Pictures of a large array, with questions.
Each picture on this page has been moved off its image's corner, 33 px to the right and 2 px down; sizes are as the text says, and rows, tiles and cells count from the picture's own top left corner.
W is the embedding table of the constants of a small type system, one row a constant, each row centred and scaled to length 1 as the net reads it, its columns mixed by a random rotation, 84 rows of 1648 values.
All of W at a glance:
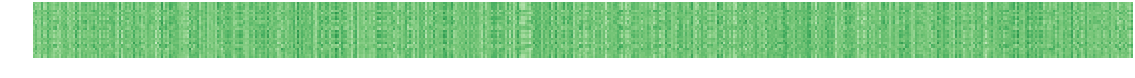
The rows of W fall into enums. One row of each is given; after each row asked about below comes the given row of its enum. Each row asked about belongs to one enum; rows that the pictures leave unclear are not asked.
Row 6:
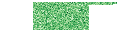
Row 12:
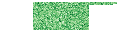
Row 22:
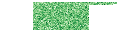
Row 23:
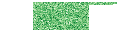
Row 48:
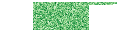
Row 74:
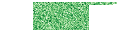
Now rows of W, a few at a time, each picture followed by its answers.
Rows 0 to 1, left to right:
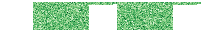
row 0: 6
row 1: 23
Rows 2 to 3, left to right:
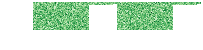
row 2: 48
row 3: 6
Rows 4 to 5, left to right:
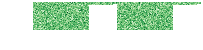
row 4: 6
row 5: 48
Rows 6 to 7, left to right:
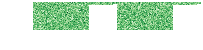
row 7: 48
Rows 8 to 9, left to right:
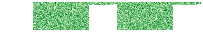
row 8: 48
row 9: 6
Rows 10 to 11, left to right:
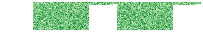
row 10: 22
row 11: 48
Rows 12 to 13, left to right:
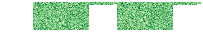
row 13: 12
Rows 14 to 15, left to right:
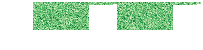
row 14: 23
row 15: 74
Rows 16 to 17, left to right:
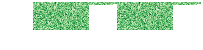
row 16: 48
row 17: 48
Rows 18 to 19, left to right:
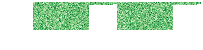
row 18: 12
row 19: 6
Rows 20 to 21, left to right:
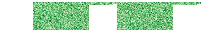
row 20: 74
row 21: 6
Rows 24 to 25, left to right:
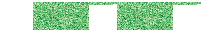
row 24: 23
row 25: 23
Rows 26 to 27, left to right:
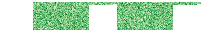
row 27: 12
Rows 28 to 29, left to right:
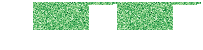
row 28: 6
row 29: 6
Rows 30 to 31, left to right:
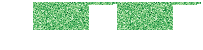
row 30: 6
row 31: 6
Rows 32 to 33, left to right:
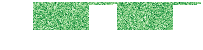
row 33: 12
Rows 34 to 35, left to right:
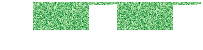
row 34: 48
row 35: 48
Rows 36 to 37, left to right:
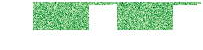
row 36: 48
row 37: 12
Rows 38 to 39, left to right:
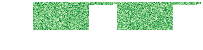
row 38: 12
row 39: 6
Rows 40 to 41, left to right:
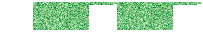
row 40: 12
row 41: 12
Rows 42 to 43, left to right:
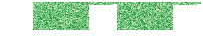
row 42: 23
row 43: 48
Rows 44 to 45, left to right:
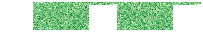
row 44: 22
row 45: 48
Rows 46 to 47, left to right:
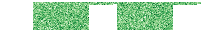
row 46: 22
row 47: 12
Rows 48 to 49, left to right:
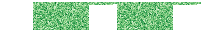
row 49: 48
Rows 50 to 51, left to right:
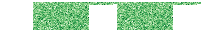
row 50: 22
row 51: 22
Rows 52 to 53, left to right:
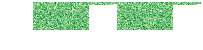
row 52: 48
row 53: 23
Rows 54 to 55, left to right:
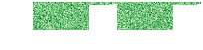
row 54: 74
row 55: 6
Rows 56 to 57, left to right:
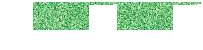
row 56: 12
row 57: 48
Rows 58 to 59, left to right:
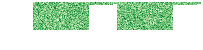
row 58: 12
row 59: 23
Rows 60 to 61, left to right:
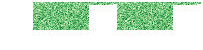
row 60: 22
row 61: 22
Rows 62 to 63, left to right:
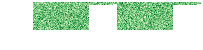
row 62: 22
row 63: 12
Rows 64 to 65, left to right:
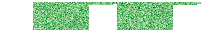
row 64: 6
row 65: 12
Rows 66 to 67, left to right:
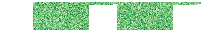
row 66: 12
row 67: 48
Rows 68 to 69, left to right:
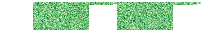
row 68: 12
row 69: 74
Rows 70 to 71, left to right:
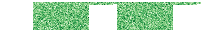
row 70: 22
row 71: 74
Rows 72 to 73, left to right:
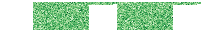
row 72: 6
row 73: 22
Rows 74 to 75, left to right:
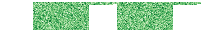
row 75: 12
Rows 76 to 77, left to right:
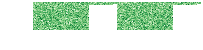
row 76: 23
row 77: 22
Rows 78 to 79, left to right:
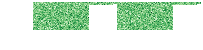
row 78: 22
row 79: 6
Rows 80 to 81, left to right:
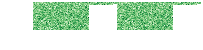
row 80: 22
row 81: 22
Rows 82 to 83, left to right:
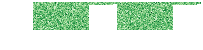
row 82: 48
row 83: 6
